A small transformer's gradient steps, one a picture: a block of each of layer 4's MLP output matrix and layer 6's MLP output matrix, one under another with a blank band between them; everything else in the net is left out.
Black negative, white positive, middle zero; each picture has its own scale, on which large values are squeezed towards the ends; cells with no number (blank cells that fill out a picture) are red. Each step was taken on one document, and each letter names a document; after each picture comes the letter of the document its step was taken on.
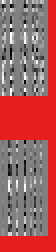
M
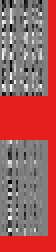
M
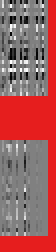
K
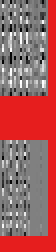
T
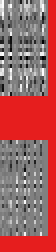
T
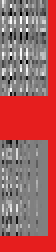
T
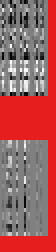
K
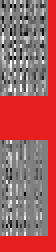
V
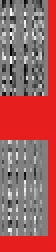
M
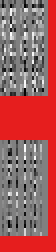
M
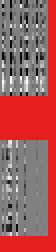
K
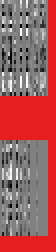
T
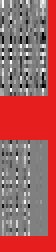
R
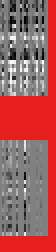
K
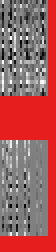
T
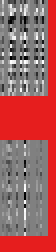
K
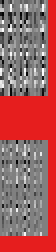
T
